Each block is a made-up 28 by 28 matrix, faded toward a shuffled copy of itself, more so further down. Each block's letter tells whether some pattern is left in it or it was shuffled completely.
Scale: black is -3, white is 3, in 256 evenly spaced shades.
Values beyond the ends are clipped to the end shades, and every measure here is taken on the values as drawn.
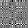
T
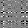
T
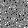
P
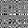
T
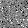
P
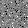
P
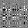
T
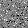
P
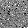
P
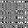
T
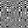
T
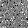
P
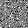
P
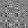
T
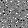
P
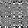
T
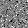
P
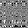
T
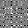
T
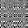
T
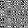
T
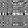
T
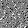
P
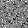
P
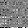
T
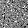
P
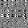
T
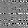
T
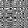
T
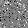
P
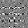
T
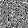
P
